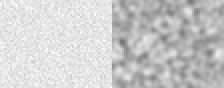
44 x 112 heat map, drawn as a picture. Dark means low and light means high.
The table splits into one row of 2 panels. Panel 1,1: very high, fine-grained, faint in contrast. Panel 1,2: high, blotchy.
